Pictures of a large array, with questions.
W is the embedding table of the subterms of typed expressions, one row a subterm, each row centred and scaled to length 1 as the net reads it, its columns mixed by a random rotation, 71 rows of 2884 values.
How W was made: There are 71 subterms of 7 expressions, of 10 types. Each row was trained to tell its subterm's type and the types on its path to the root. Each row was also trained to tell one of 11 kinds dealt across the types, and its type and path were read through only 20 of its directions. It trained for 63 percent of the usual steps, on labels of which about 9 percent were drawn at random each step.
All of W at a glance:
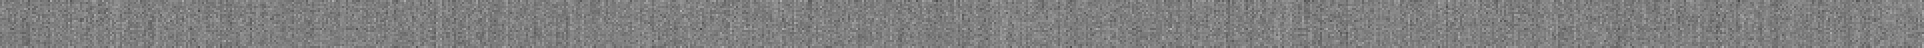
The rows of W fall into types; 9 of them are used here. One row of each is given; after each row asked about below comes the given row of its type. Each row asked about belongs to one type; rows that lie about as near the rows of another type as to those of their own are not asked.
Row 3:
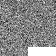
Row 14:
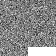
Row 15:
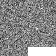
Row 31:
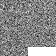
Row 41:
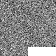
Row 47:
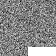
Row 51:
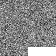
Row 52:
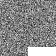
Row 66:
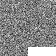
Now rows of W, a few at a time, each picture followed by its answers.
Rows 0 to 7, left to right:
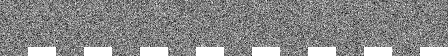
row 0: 14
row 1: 15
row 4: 41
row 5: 66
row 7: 14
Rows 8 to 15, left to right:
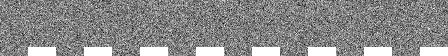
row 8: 15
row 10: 66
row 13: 52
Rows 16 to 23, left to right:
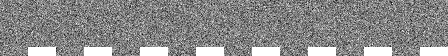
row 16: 66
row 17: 15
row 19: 66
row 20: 47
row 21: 14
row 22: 3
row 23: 66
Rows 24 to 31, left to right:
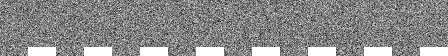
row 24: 3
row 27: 51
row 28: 51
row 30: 31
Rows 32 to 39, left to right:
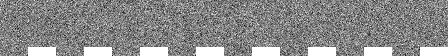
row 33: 15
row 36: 31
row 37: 31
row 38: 14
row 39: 66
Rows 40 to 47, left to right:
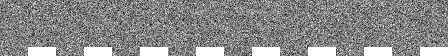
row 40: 14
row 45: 66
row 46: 41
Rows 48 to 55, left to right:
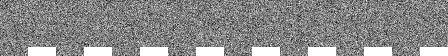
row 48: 31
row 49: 15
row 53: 15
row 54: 14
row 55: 51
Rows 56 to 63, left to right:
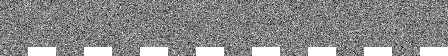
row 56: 31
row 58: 41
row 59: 31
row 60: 14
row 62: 51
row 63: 31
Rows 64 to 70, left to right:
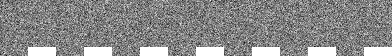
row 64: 3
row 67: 3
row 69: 15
